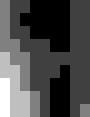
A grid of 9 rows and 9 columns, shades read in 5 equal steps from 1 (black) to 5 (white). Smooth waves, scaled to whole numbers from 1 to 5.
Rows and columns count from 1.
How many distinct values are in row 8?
5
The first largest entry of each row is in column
1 1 1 1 1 1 1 1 1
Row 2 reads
3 2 1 1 1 1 1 2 2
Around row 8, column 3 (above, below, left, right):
3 4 4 3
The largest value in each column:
5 4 4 3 2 2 2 2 3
